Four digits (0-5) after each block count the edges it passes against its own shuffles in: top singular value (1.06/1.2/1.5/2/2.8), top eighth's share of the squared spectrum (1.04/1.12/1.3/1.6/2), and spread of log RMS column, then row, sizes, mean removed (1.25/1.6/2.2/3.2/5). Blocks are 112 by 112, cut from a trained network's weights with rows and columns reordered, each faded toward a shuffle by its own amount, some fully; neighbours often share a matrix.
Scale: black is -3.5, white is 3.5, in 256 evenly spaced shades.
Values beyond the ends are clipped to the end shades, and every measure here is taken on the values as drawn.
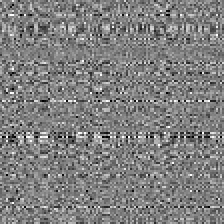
5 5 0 4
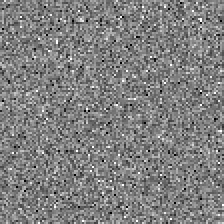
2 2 1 1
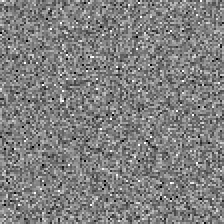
3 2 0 0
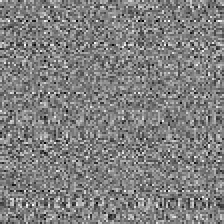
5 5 2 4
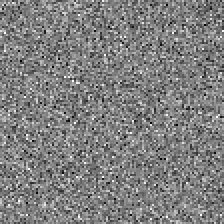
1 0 0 0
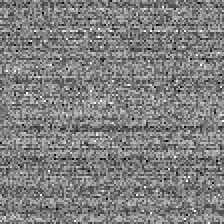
4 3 0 1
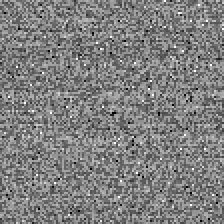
2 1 0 0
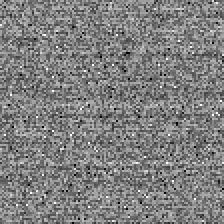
3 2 0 0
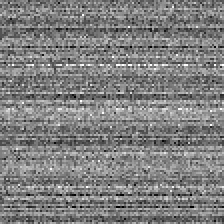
5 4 1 3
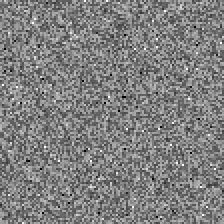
0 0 0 0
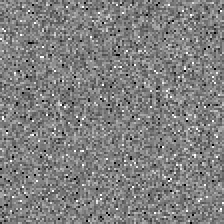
1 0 0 0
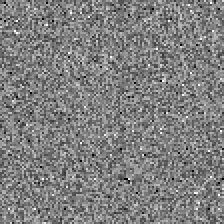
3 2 0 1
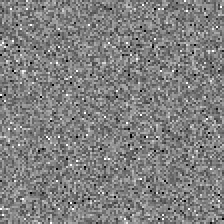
2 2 0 1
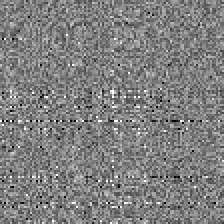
4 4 1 3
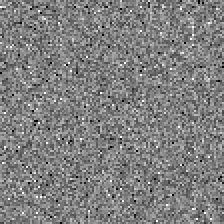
2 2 0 1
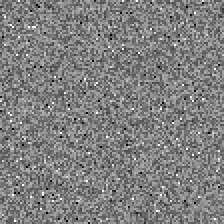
0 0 0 0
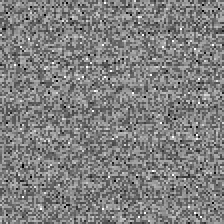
2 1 0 0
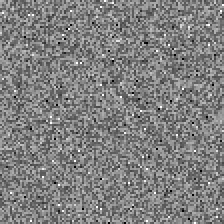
0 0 0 0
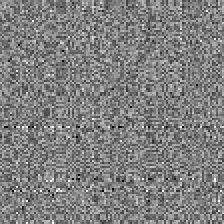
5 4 2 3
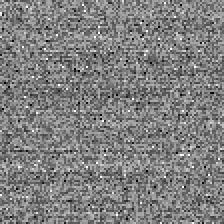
3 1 0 0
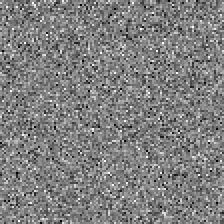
0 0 0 0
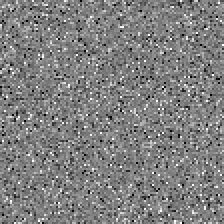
2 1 0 0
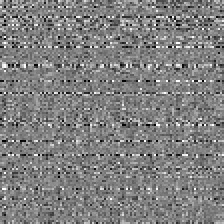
5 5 2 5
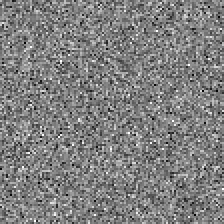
2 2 0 0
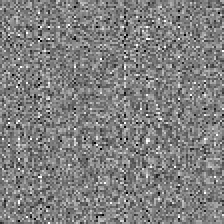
4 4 3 2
